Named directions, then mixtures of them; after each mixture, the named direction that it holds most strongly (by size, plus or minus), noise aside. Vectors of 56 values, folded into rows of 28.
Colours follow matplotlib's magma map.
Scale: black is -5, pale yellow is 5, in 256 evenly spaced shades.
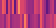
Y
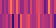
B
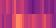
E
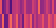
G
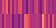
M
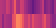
E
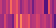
B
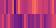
E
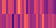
Y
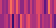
B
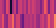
B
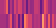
M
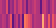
M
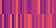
G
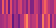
M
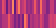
Y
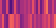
G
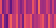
G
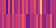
M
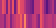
Y
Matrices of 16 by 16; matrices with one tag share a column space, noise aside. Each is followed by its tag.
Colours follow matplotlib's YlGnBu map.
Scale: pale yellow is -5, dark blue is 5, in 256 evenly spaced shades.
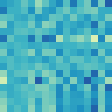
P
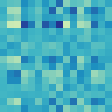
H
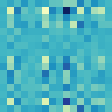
H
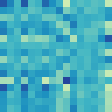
P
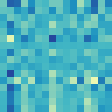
P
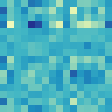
H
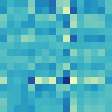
P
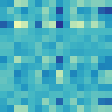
H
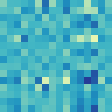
P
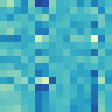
P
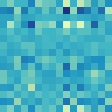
H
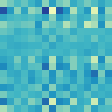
H
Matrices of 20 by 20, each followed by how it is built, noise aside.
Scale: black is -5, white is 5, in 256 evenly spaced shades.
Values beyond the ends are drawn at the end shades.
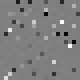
sparse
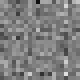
low rank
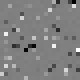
sparse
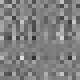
low rank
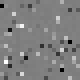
sparse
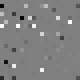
sparse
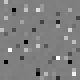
sparse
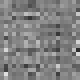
low rank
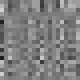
low rank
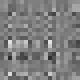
low rank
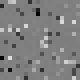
sparse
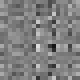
low rank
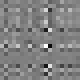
low rank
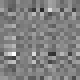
low rank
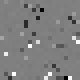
sparse
